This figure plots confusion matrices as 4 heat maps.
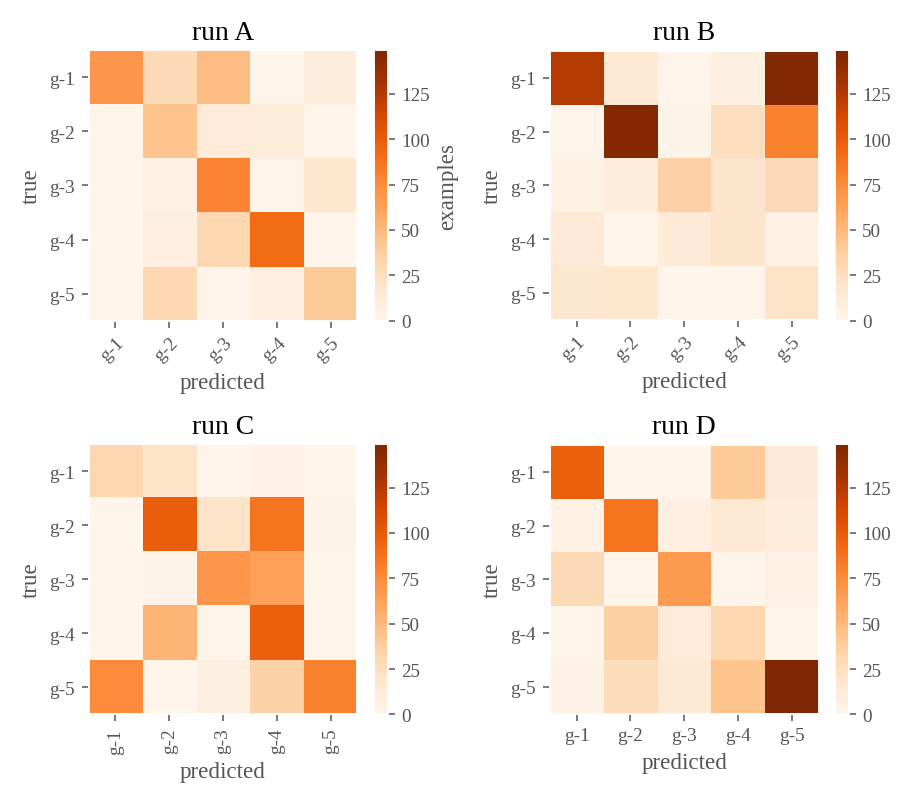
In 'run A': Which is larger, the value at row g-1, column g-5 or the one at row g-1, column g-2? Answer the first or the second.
the second
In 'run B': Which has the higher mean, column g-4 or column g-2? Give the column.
g-2
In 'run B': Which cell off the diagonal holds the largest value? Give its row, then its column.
g-1, g-5
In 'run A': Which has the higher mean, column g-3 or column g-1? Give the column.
g-3
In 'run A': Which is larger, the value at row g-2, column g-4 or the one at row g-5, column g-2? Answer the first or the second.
the second
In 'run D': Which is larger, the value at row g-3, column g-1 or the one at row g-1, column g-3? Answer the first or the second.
the first
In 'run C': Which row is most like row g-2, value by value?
g-4
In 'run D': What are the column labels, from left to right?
g-1, g-2, g-3, g-4, g-5
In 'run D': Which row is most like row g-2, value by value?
g-4
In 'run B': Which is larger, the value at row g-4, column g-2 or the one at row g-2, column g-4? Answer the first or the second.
the second
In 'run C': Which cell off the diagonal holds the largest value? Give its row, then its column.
g-2, g-4
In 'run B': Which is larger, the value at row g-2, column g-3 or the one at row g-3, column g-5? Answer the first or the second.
the second
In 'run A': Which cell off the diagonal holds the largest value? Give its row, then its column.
g-1, g-3
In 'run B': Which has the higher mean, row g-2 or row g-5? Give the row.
g-2
